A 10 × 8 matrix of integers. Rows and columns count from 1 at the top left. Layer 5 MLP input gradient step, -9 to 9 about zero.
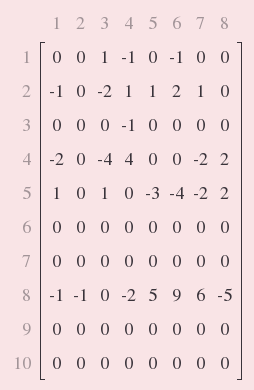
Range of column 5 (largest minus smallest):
8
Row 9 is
0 0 0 0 0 0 0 0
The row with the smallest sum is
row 5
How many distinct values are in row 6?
1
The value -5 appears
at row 8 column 8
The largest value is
9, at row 8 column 6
